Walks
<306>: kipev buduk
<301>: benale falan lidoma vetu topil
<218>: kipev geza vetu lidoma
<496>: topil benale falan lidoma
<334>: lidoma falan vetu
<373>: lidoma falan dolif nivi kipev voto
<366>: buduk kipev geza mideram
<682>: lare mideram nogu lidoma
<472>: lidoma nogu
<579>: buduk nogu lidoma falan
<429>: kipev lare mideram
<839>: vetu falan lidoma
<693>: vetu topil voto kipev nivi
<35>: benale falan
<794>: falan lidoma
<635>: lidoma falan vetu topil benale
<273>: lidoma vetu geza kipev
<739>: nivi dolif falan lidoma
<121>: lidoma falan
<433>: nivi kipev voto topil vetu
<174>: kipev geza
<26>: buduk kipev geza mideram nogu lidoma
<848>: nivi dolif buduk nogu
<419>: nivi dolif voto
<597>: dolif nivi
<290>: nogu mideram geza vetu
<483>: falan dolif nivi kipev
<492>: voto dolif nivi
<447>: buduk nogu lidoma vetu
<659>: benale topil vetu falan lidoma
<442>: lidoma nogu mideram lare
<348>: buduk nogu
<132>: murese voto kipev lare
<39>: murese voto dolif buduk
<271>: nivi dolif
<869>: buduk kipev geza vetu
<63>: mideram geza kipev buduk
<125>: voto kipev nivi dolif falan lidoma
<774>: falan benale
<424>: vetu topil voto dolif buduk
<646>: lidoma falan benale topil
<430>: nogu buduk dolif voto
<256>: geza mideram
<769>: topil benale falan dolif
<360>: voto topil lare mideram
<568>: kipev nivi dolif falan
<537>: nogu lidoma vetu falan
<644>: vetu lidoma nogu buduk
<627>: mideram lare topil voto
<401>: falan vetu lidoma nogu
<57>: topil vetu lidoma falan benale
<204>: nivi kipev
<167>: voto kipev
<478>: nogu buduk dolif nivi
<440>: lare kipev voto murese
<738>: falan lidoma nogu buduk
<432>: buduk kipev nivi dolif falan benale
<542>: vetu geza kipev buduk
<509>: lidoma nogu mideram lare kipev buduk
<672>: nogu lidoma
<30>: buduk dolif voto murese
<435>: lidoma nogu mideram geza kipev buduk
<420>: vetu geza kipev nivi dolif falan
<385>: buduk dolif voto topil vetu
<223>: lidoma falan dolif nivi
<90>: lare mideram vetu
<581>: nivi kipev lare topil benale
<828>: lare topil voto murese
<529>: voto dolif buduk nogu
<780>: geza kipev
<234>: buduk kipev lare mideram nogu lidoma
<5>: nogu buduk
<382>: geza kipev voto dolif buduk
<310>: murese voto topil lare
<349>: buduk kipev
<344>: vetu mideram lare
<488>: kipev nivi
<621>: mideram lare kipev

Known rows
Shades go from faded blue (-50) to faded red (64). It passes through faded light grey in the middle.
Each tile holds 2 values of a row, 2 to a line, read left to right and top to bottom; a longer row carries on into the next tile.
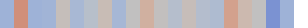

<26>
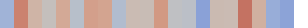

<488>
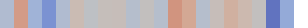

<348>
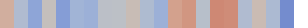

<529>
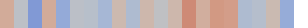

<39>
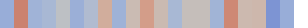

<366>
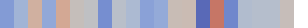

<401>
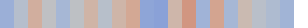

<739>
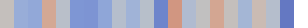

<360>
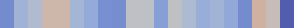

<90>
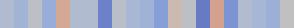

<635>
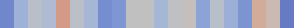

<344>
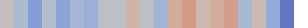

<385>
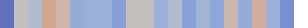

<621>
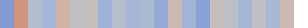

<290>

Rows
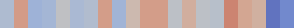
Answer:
<349>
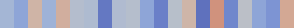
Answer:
<121>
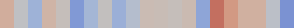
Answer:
<167>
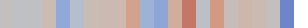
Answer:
<419>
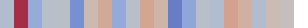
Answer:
<780>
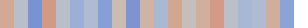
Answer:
<310>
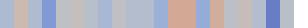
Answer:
<579>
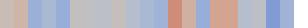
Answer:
<430>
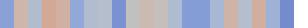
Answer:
<429>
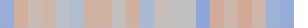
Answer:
<568>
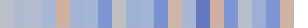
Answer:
<646>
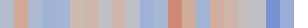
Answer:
<478>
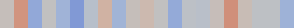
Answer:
<382>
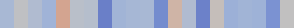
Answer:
<442>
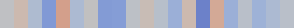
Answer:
<273>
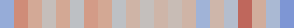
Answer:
<204>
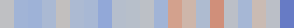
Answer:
<424>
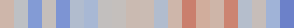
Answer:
<30>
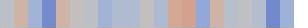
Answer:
<447>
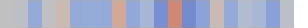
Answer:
<496>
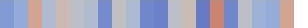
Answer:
<794>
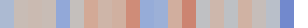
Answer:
<271>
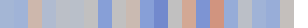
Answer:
<223>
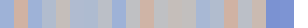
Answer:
<234>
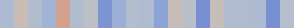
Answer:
<509>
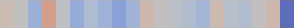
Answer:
<440>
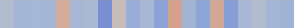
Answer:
<57>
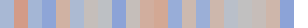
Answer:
<542>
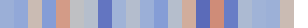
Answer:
<334>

